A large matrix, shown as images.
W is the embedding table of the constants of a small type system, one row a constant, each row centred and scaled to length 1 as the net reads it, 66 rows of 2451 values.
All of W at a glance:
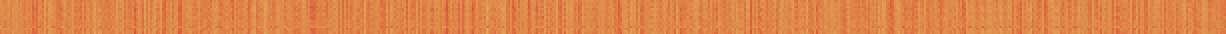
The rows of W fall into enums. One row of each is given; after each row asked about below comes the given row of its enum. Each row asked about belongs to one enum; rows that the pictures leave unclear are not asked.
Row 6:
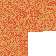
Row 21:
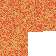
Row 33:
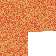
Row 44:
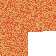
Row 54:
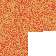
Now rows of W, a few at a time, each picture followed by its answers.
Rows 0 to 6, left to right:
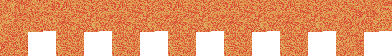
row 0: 54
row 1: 44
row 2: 44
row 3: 44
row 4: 44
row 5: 44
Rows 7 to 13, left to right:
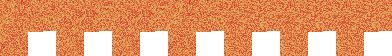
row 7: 54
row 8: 6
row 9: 6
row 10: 54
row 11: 44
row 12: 44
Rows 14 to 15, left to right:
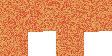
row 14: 6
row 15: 44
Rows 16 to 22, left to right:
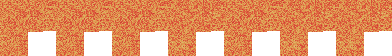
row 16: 6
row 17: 6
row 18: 6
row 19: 21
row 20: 6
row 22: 21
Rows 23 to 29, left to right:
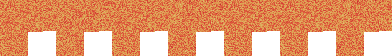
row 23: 44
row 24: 6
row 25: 44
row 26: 54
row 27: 44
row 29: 54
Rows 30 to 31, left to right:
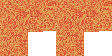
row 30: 6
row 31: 6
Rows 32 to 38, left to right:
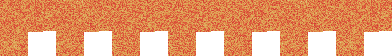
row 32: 21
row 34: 44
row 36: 6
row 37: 33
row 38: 21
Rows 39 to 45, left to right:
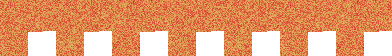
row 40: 21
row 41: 54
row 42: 6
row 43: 21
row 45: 54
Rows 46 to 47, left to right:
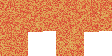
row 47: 21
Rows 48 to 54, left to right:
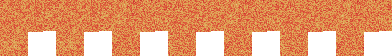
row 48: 21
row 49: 21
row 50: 54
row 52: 54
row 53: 44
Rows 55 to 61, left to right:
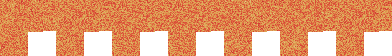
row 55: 54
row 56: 6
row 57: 44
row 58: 44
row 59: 33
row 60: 21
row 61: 6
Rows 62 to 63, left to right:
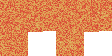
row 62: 44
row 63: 21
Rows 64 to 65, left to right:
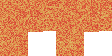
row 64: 6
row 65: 21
